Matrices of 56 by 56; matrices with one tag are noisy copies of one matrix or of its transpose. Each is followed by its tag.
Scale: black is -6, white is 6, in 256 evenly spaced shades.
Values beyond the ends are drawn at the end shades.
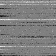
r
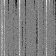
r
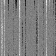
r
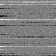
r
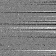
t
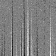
t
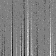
t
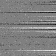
t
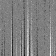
t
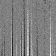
t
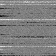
r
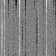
r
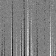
t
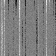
r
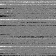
r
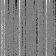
r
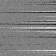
t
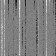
r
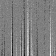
t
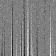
t
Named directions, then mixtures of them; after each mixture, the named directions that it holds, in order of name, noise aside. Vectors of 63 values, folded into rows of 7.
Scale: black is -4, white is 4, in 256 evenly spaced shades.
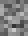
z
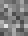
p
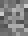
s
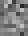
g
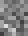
p, z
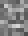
p, s, z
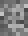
s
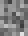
g, p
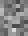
z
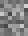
s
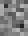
g, z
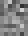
g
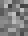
g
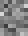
g, p, s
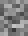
z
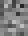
g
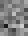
p, s, z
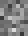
g, s, z
